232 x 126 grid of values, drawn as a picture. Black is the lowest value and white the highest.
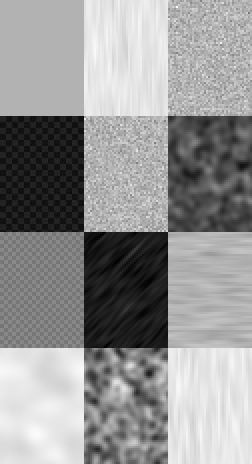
The table splits into 4 rows of 3 panels. Panel 1,1: high, flat. Panel 1,2: very high, streaked downward, faint in contrast. Panel 1,3: high, fine-grained. Panel 2,1: very low, checkered, faint in contrast. Panel 2,2: high, fine-grained. Panel 2,3: low, blotchy. Panel 3,1: middling, checkered, faint in contrast. Panel 3,2: very low, slanting up to the right, faint in contrast. Panel 3,3: high, streaked across, faint in contrast. Panel 4,1: very high, smooth, faint in contrast. Panel 4,2: middling, blotchy, strong in contrast. Panel 4,3: very high, streaked downward, faint in contrast.
